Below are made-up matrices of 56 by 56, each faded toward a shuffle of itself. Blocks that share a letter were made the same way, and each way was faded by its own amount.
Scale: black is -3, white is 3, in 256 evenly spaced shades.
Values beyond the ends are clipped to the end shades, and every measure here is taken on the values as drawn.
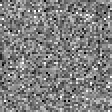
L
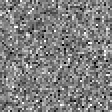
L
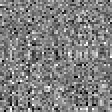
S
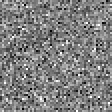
L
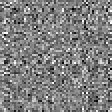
S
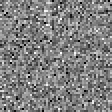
L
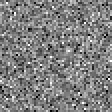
L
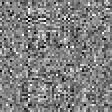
S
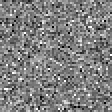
L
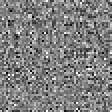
S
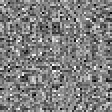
S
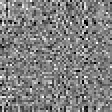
S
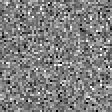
L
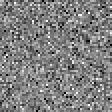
L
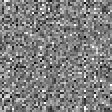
S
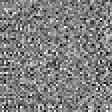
S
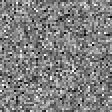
L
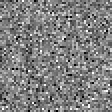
L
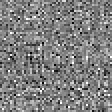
S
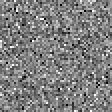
L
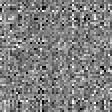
S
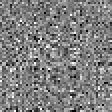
S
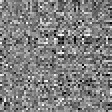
S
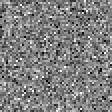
L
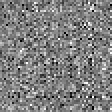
S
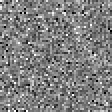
L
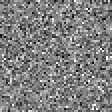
L
